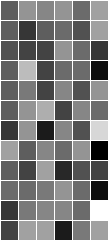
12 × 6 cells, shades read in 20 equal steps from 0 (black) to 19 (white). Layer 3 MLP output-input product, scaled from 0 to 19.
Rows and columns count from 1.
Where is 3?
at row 9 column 4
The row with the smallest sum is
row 9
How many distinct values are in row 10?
4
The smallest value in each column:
4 4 2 2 6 0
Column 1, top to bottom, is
7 7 6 7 7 7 4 12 7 8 4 5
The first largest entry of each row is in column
6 6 4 2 6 3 6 1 3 4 6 2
